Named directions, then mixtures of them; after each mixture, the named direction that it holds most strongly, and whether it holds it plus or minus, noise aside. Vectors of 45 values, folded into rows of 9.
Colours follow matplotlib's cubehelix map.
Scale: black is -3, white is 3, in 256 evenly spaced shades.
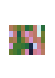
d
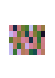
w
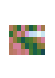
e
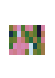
d, minus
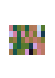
d, plus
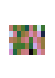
d, plus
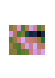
e, minus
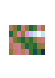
e, plus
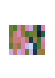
d, minus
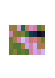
e, minus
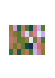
d, plus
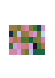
d, minus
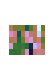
d, plus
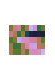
e, minus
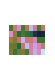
e, minus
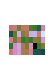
e, plus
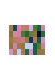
d, minus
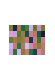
w, plus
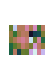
e, minus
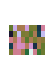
d, minus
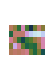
e, plus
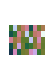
w, minus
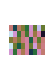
w, plus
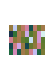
w, minus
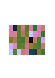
w, plus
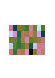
d, plus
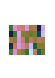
d, minus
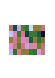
w, plus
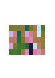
d, plus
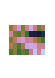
e, minus
